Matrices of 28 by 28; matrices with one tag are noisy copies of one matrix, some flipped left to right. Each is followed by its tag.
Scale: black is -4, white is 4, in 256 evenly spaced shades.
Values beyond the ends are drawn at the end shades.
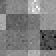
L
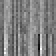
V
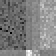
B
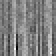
V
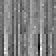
V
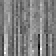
V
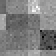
L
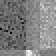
B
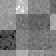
L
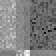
B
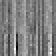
V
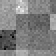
L
